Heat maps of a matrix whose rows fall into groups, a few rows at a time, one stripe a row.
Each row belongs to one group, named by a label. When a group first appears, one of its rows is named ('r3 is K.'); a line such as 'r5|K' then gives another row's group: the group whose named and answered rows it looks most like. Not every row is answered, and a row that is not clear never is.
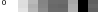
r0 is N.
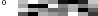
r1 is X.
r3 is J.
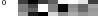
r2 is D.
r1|D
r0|J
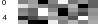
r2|D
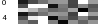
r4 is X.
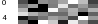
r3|N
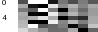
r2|D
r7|N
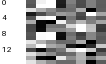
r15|N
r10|N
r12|J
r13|N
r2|N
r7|J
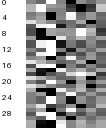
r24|D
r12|D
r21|N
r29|D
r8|J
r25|D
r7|J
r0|D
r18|J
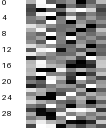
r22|N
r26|D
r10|D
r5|D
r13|N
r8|D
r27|J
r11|N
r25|N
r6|N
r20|D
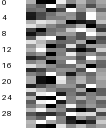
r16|N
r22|N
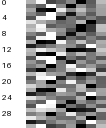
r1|D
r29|N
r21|N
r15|D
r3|D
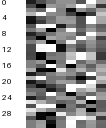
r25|N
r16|D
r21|J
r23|D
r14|J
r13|J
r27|N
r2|D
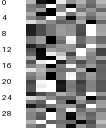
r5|N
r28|D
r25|D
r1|D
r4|D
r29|D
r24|N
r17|N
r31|D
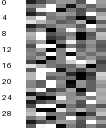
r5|N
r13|D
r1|D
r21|D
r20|D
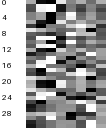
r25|J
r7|N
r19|N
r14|D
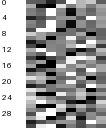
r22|N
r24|N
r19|N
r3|D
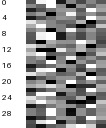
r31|J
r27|D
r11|N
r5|N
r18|N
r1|D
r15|D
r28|D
